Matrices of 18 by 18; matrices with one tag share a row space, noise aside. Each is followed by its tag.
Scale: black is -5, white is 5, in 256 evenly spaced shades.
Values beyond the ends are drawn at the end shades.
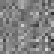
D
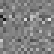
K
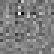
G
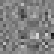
D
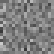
K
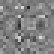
G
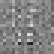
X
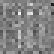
X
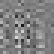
G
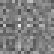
X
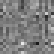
D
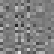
G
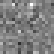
X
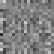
K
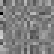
K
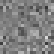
D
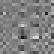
D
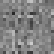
X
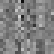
G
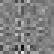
G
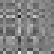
X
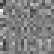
K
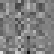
G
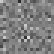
K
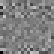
K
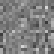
D
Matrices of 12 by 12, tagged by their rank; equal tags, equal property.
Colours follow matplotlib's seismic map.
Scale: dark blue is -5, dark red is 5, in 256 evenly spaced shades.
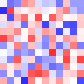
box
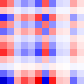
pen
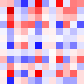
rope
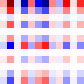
pen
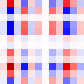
pen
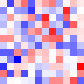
box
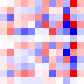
rope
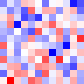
box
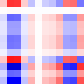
pen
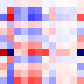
rope
